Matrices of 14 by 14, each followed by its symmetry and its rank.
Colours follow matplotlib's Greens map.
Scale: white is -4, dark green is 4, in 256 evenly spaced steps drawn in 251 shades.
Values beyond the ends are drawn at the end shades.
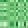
neither, rank one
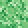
antisymmetric, full rank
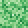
neither, full rank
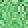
neither, rank three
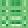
neither, rank one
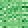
neither, rank three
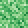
neither, full rank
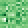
neither, rank three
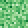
neither, full rank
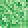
antisymmetric, full rank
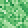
antisymmetric, full rank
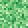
neither, full rank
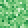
antisymmetric, full rank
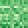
neither, rank three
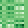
neither, rank one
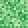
antisymmetric, full rank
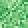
antisymmetric, full rank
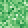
neither, full rank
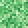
neither, full rank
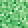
antisymmetric, full rank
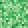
neither, full rank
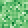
antisymmetric, full rank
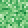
neither, full rank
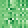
neither, rank three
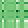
neither, rank one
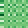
neither, rank one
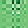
neither, rank one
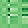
neither, rank one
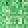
neither, rank three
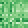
neither, rank three
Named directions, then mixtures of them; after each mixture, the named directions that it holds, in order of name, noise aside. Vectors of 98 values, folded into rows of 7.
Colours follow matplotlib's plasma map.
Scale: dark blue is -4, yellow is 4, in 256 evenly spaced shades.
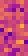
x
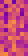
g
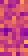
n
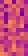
g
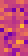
x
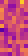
n, x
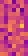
g, x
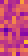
n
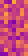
g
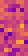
x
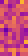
n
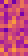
g, n
